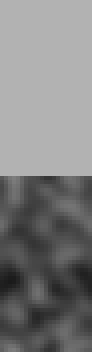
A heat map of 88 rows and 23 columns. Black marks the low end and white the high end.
It is made of 2 by 1 panels. Panel 1,1: high, flat. Panel 2,1: low, blotchy.
